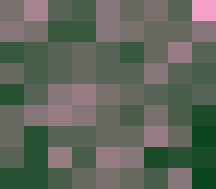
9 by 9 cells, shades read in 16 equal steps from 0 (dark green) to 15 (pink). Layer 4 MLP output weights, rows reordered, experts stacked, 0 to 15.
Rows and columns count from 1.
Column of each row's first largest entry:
9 1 8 7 4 3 7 3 8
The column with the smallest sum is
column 9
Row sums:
67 56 46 48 51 53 45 41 39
